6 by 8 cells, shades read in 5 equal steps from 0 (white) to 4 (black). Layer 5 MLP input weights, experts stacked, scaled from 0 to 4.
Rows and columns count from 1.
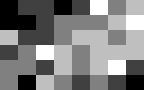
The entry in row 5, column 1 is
2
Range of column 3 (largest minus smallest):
3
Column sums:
16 18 13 12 13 7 9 10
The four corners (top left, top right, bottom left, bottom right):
4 1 2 4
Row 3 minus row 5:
-1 1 0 1 -1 0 2 -2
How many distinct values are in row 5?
4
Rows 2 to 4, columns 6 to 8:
2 1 0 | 1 2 1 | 1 1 1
